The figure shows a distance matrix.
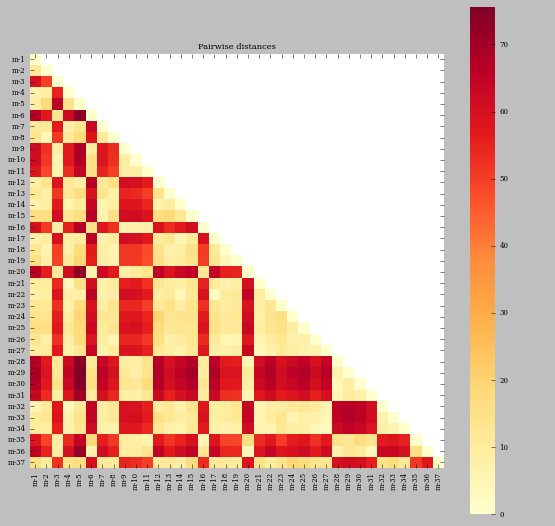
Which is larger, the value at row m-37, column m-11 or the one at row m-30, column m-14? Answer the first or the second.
the second
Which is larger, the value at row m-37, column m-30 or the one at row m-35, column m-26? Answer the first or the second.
the first
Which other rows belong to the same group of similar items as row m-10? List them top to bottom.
m-3, m-6, m-9, m-11, m-16, m-20, m-28, m-29, m-30, m-31, m-35, m-36
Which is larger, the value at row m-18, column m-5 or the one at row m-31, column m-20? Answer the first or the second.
the first
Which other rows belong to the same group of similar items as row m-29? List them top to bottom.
m-3, m-6, m-9, m-10, m-11, m-16, m-20, m-28, m-30, m-31, m-35, m-36
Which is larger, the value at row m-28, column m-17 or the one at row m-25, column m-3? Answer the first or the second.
the first
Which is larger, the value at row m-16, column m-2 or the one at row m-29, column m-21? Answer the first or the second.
the second
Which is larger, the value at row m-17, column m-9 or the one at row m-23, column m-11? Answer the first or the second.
the first
